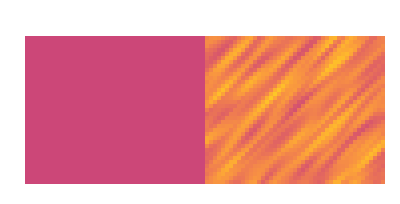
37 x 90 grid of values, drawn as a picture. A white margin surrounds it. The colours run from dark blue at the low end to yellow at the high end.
It is made of 1 by 2 panels. Panel 1,1: middling, flat. Panel 1,2: high, slanting up to the right.
